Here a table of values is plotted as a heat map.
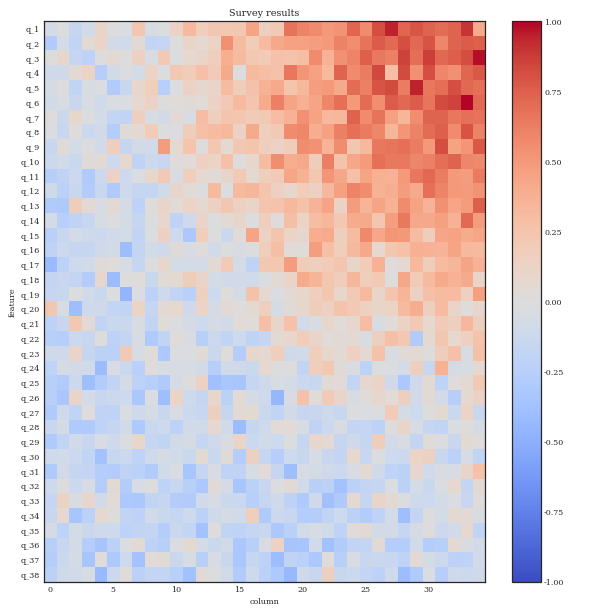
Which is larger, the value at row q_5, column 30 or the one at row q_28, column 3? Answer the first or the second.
the first
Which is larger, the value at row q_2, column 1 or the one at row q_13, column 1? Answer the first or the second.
the first
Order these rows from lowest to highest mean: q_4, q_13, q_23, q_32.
q_32, q_23, q_13, q_4
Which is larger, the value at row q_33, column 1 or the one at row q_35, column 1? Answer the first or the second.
the first
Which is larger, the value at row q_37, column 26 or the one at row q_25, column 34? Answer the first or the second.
the second
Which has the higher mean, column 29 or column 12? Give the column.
29
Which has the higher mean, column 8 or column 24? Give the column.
24
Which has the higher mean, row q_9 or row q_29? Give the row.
q_9
